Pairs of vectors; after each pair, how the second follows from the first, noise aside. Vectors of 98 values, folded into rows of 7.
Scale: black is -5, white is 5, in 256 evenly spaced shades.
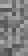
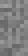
shrunk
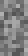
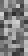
scaled up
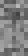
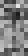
scaled up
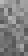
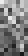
scaled up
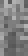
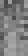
negated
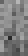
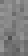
shrunk
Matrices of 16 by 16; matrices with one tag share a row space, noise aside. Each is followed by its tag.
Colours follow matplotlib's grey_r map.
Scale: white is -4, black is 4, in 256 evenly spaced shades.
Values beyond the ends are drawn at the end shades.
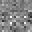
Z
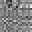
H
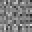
H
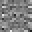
Z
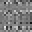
H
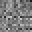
H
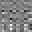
Z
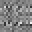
H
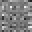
Z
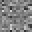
Z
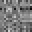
H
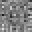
Z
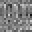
H
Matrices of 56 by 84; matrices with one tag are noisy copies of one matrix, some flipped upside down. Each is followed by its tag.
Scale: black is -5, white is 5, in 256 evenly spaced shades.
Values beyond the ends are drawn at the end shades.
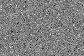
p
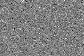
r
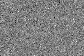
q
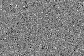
p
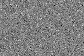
p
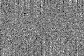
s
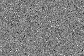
p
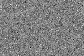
p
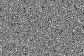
p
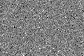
r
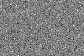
p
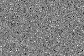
p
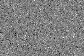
q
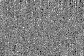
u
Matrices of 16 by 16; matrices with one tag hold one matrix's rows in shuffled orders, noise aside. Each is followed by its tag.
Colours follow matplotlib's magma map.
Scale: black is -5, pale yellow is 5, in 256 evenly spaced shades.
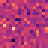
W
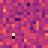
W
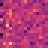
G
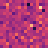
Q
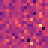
Q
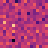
W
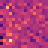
G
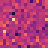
W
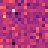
W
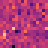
W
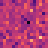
Q
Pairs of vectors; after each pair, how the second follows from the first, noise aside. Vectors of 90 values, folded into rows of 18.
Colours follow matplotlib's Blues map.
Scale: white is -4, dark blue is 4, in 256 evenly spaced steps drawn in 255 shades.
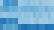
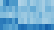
copied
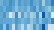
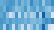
copied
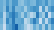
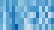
copied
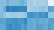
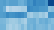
negated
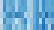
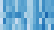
copied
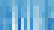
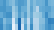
copied
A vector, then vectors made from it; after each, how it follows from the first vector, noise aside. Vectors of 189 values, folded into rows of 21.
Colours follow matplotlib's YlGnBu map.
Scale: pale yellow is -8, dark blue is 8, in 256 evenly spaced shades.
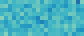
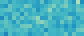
negated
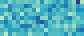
scaled up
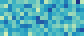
scaled up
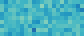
wrapped around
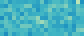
negated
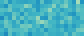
negated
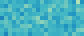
negated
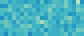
negated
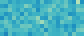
negated
